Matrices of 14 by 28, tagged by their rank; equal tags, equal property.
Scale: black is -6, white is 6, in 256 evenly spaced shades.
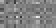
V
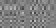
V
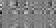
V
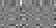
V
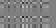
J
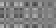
J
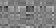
V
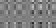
J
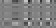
J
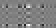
J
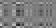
J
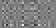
V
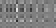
J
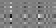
J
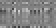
V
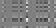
J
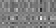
V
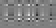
J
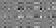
V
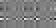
J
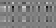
J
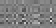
V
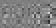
V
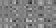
V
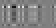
J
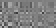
V
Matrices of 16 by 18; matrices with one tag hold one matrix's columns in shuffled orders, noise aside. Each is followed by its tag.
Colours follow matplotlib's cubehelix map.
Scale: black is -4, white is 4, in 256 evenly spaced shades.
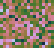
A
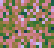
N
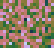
N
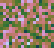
N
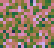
N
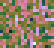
N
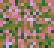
N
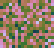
N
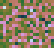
A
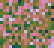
N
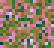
A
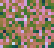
N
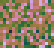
N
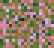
A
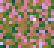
N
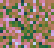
N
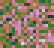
A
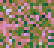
A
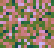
N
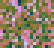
N
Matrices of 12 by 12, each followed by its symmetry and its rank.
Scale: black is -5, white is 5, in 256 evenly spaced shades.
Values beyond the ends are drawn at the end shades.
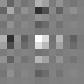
symmetric, rank one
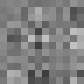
antisymmetric, rank two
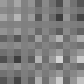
symmetric, rank one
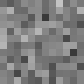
neither, full rank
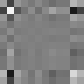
symmetric, rank one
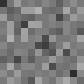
symmetric, full rank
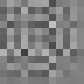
antisymmetric, rank two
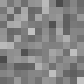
symmetric, full rank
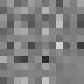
antisymmetric, rank two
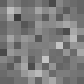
symmetric, full rank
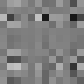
neither, rank two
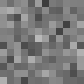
neither, full rank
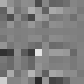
neither, rank two
